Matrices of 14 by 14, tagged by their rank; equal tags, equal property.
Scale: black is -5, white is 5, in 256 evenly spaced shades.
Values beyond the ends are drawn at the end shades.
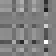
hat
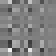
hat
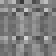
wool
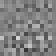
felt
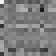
felt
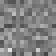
felt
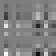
hat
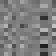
wool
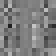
wool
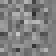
felt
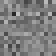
felt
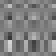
hat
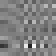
wool
